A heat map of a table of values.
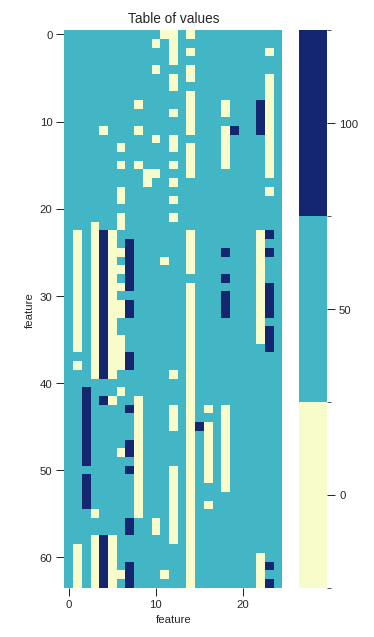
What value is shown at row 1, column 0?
50
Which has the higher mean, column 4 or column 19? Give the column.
4
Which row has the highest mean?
20
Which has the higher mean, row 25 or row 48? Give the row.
25
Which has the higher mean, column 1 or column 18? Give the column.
18
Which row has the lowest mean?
15
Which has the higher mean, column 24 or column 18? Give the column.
24
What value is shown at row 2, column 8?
50
